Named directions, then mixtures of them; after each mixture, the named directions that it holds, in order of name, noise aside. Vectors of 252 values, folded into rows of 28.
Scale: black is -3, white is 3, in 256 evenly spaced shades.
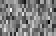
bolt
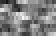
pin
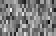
bolt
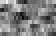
pin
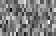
bolt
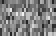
bolt, pin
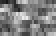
pin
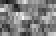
pin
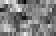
bolt, pin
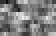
pin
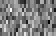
bolt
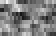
pin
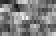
pin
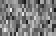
bolt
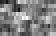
pin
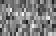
bolt, pin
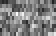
bolt, pin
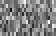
bolt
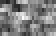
pin
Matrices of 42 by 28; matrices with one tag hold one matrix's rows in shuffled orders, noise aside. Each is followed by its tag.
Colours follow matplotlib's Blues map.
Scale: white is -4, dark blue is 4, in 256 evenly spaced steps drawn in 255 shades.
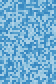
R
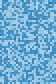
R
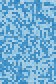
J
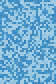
J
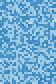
R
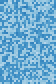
J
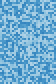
J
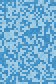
R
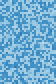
J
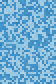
R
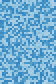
J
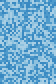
R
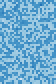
J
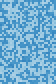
R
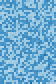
R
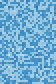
R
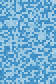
R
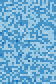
J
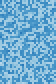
R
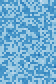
R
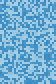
R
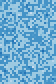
R
